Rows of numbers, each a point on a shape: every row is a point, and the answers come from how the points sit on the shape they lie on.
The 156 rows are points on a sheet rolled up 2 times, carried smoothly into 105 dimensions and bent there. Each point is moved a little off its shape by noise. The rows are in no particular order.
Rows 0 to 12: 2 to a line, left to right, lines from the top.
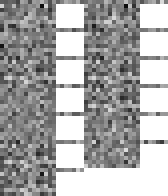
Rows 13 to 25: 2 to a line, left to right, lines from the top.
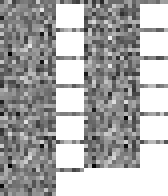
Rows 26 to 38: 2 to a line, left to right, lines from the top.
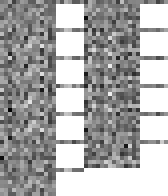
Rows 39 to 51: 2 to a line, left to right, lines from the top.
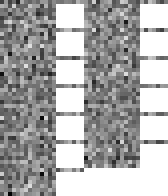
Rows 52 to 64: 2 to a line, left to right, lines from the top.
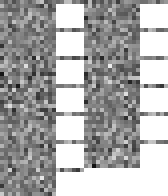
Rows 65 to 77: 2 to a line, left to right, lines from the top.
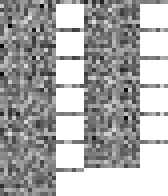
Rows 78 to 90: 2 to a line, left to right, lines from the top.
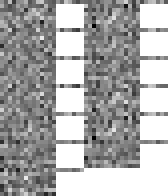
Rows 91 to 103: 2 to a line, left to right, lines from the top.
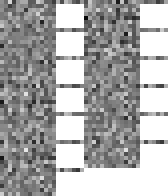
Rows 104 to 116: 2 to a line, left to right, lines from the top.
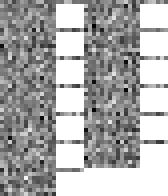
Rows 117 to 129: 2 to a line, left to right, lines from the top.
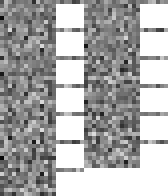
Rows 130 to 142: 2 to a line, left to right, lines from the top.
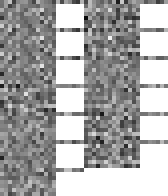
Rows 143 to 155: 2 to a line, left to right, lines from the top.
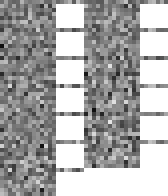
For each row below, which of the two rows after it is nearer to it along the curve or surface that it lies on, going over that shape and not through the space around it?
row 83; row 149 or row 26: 26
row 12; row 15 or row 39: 39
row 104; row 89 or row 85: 89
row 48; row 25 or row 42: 25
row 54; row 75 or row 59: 75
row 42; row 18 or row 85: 85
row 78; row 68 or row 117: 117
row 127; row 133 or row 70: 133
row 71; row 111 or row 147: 147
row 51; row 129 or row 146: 129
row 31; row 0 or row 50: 50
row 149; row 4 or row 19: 19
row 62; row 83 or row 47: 83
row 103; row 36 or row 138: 36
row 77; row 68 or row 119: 68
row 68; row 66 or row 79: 79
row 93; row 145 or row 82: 82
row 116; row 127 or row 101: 101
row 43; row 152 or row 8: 152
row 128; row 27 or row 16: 27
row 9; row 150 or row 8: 8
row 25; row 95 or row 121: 121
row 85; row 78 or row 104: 78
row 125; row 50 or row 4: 4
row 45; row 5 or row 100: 100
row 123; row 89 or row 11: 11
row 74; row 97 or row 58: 58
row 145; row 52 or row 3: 3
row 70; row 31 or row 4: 4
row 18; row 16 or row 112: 16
